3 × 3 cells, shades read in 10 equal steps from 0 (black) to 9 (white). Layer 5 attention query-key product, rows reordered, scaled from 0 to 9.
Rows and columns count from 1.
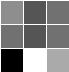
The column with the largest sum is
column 2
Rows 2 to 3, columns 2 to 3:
3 4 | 9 6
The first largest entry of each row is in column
1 1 2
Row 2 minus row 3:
4 -6 -2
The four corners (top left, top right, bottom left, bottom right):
5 4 0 6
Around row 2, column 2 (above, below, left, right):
3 9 4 4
